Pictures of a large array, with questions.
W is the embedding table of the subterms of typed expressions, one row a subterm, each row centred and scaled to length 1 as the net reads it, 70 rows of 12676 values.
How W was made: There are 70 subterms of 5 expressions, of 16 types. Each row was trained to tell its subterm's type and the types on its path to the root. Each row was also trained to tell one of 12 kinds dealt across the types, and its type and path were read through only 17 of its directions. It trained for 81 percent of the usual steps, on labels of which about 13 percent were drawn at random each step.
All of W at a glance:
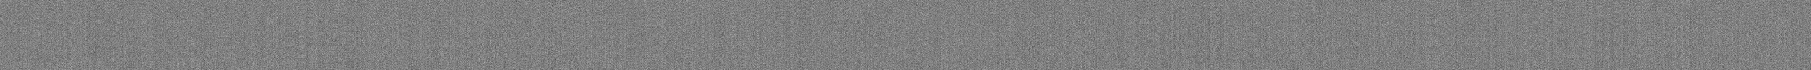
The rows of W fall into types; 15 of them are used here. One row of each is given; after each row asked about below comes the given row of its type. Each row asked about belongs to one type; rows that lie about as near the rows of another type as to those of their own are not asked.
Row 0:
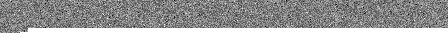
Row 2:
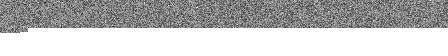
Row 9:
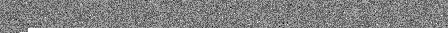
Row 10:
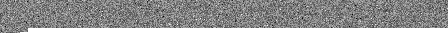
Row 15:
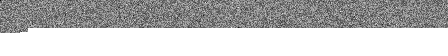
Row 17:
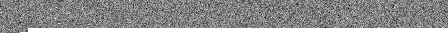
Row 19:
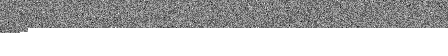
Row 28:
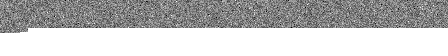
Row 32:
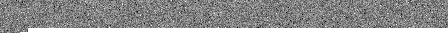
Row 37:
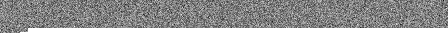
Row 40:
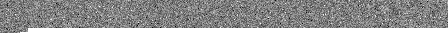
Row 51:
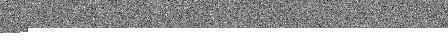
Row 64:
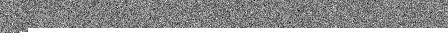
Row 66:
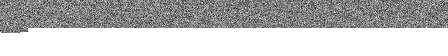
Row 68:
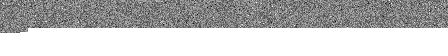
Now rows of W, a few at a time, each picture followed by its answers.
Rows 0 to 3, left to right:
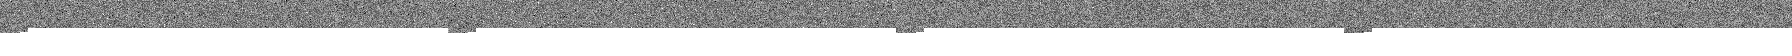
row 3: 51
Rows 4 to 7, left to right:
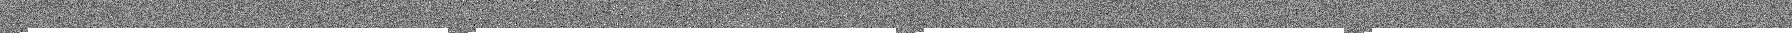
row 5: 68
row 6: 2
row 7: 32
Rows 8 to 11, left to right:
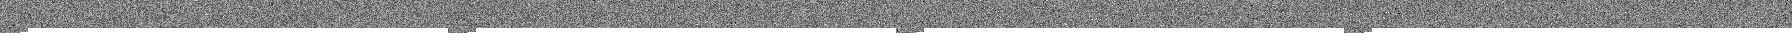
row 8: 19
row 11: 15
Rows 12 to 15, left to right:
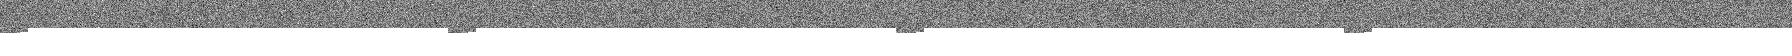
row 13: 32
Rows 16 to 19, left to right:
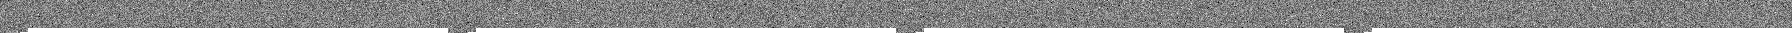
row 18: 32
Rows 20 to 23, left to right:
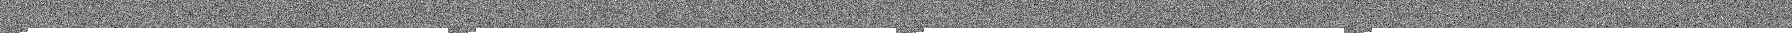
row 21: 0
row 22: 0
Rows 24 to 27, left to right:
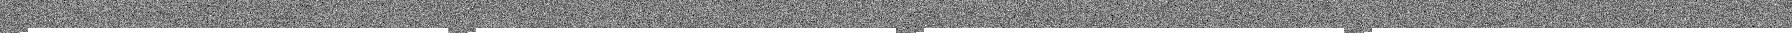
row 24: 2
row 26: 32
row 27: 37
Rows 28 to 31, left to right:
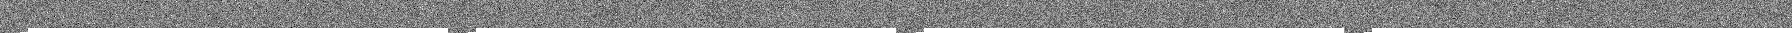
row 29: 2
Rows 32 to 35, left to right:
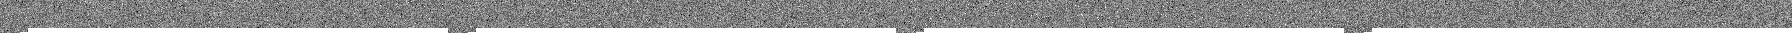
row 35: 51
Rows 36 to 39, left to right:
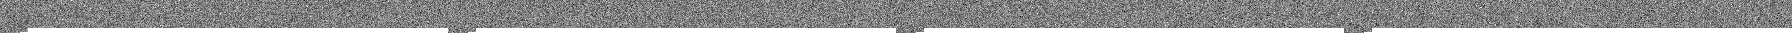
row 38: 51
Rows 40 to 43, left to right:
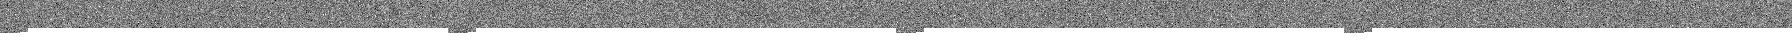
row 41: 64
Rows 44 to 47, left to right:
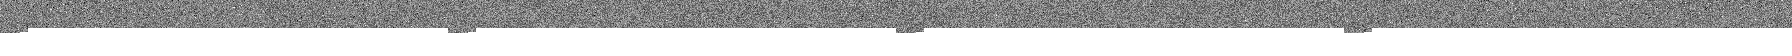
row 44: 17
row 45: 37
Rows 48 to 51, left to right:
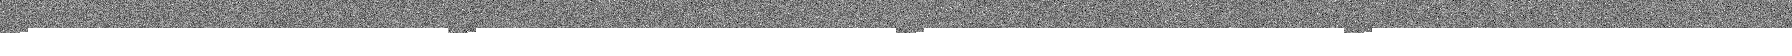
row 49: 51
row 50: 28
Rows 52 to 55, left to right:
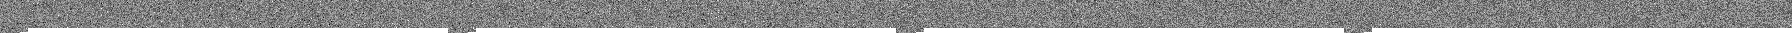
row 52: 64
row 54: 15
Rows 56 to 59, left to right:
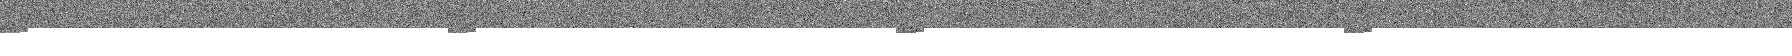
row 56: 19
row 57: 2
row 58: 66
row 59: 66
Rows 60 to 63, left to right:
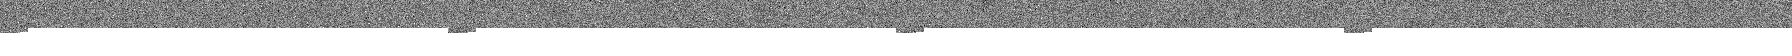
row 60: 9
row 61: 64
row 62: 0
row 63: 37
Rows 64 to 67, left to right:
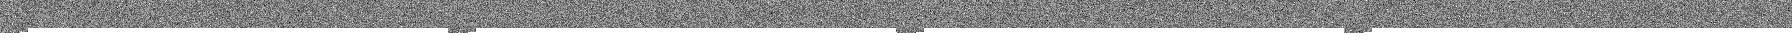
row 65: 0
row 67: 64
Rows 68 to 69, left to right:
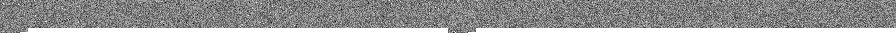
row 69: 10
